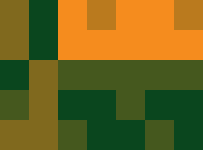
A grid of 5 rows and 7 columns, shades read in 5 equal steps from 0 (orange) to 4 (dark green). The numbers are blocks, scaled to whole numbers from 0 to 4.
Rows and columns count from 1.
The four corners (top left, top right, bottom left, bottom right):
2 1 2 4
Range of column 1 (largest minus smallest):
2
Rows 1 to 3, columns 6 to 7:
0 1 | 0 0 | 3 3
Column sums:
13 14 10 12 10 10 12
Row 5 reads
2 2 3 4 4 3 4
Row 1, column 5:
0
